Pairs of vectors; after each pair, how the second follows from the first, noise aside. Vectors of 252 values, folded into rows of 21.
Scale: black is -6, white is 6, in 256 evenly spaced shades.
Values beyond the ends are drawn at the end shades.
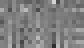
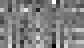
scaled up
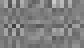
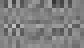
negated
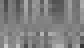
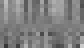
negated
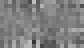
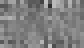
reversed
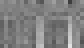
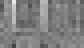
reversed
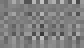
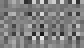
scaled up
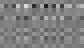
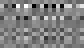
scaled up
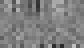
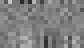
reversed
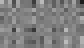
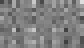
negated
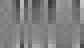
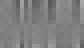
shrunk
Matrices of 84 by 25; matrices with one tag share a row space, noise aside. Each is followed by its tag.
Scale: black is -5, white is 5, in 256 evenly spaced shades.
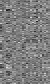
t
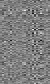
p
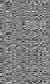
t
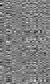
t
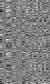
t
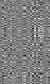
p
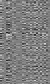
t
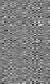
p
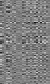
t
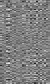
t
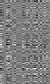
t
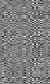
p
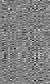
p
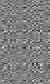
p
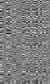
t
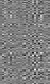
p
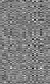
p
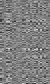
t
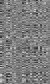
t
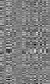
t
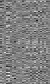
t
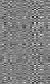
p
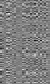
t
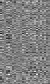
t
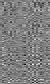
p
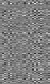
p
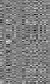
t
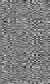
p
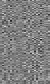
p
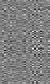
p
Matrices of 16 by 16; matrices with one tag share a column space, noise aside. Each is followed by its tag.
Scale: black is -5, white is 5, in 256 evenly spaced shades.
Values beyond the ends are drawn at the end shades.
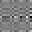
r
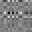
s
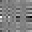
r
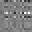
s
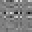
s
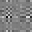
r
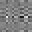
r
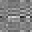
r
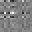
s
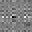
r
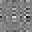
r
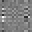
r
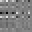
s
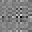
r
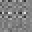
s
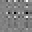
s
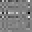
s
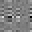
r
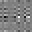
r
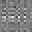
r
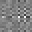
r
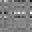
s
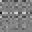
s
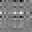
s
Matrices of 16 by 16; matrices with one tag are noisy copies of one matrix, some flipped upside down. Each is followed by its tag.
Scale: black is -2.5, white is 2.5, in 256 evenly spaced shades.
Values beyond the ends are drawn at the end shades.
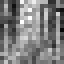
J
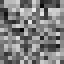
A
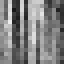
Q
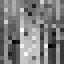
J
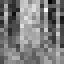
J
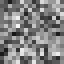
A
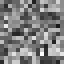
A
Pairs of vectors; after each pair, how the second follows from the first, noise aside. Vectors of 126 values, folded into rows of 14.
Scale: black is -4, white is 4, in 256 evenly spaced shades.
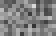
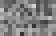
copied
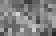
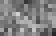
copied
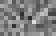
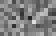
copied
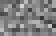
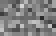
copied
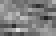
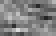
copied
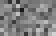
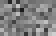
copied
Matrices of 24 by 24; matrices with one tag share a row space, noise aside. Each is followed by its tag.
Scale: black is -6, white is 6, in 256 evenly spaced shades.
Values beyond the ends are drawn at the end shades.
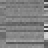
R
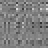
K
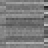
R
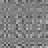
K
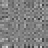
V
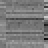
R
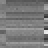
R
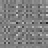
K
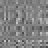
K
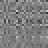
K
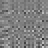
V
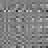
K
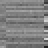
R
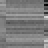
R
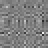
V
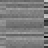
R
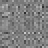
V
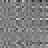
K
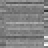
R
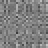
K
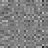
V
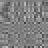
V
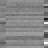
R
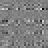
V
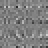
K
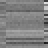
R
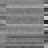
R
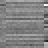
R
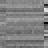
R
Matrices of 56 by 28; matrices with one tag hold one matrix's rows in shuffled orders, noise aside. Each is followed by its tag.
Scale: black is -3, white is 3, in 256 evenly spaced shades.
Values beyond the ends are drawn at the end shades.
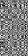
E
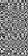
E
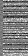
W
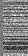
W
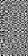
E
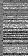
W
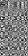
E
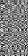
E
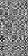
E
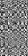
E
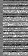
W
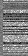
W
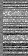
W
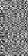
E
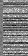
W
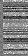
W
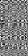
E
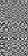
E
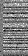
W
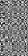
E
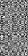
E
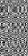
E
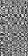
E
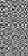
E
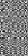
E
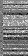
W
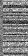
W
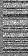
W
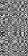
E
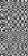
E
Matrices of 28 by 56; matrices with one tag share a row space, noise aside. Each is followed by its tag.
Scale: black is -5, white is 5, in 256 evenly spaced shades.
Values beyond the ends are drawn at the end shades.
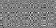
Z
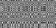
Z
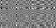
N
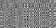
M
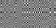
M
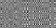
M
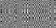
M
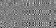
M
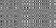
M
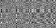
N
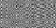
N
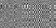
M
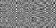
N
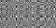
N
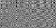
N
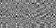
N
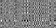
M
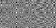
N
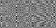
N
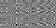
N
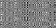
M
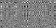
M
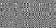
M
